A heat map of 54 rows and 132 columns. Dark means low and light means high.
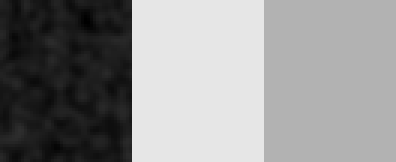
It is made of 1 by 3 panels. Panel 1,1: very low, blotchy, faint in contrast. Panel 1,2: very high, flat. Panel 1,3: high, flat.
